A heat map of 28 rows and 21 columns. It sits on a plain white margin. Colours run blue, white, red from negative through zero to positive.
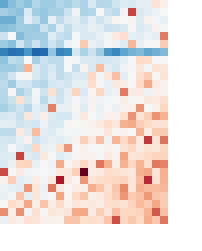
The top left is the ninth with the lowest average. Neither half mirrors the other. Row 7 stands out from the rest. The field climbs toward the bottom right.
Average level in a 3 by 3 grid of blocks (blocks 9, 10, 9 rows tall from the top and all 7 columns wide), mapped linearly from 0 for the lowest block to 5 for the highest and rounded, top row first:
012
234
345
